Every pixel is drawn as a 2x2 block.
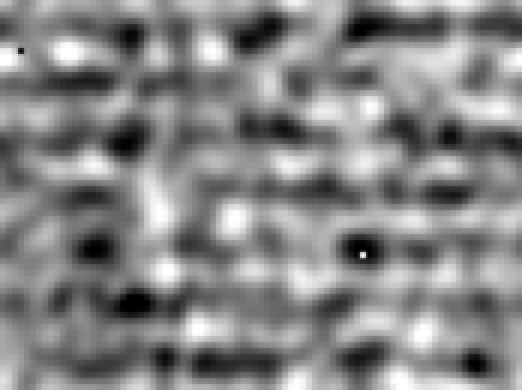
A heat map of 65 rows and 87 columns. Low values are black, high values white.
Stripes: horizontal, repeating 7 times. Slope: none. Average level on the scale: 50%. Lone odd cells: 2, 1 higher and 1 lower than their neighbours.
